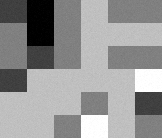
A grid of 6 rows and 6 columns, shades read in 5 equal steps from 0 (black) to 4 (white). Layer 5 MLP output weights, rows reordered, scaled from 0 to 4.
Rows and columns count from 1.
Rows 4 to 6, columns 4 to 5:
3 3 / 2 3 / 4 3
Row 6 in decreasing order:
4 3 3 3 2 2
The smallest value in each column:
1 0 2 2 2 1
